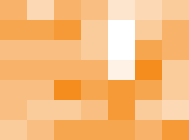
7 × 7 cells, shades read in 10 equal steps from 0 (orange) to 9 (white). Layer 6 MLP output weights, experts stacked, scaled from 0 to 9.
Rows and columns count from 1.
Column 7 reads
5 3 3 5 5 6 1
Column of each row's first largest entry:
5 5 5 5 7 7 1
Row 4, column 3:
3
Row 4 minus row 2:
1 1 2 -2 -1 -5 2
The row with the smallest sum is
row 5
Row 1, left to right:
3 6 3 4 7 6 5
